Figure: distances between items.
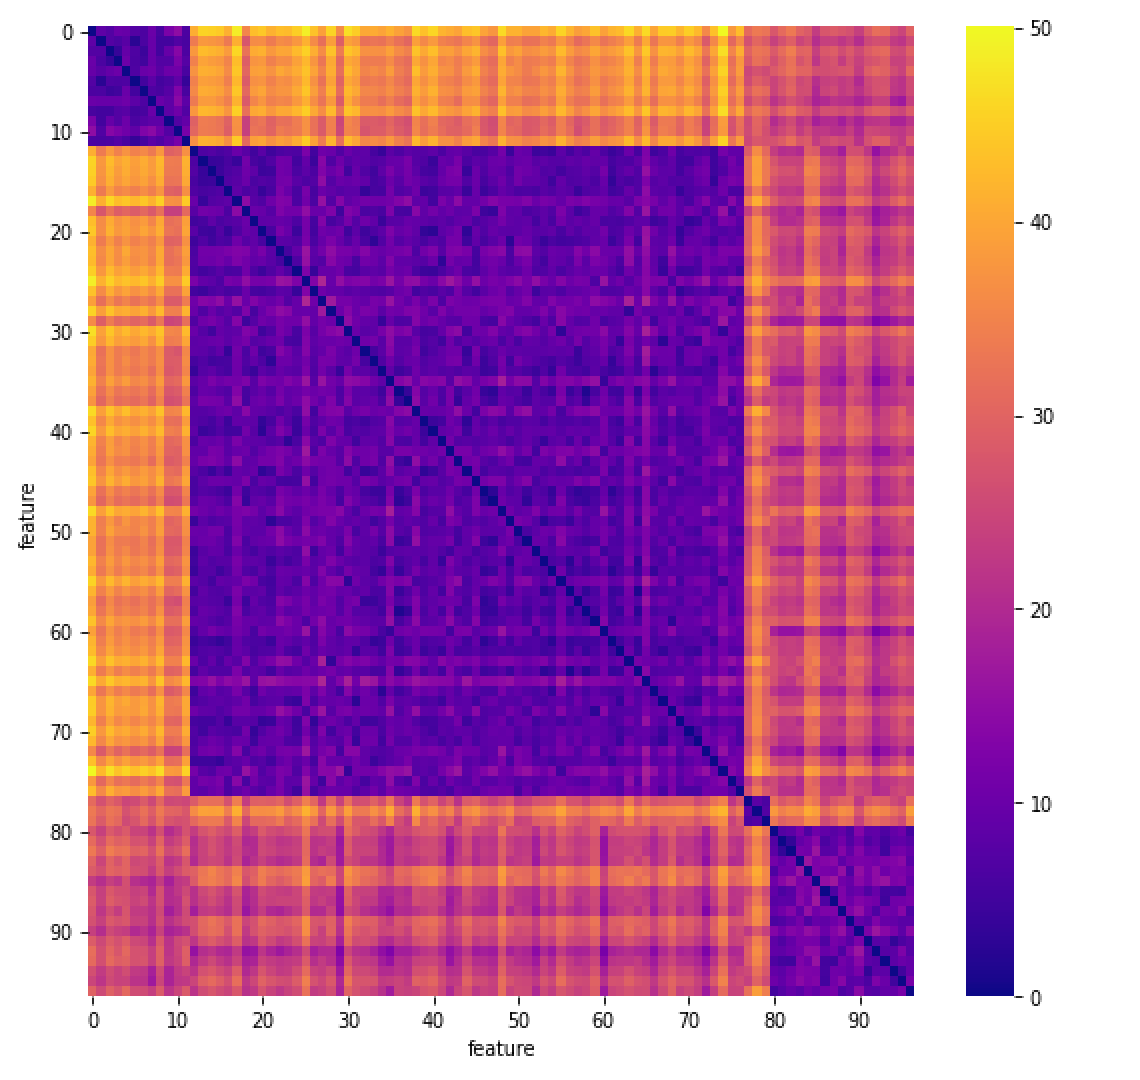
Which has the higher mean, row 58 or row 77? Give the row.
77
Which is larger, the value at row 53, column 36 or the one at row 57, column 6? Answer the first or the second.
the second
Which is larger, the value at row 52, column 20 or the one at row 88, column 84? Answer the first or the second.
the second
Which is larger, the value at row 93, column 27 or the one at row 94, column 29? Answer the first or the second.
the first
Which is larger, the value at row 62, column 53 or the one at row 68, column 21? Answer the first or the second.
the second
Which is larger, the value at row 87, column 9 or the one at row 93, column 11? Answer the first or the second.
the second
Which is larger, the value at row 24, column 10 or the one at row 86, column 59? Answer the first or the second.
the first
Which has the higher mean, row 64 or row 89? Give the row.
89
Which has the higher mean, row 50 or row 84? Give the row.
84
